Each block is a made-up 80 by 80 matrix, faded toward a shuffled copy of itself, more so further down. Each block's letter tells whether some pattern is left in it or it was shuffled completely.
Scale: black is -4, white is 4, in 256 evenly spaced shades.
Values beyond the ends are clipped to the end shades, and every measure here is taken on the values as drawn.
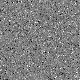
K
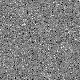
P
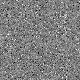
P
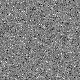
K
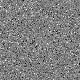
P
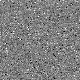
P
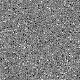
P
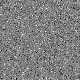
P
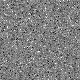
K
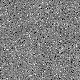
K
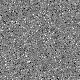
K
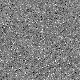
K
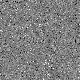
K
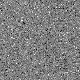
P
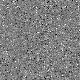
P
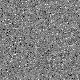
K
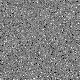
P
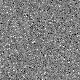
K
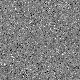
K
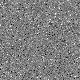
K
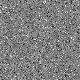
P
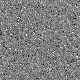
K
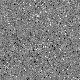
P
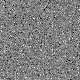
K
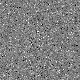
P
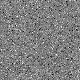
P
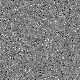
P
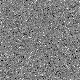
K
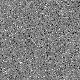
P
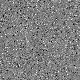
P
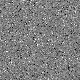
P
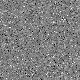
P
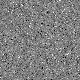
K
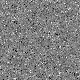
K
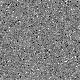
K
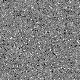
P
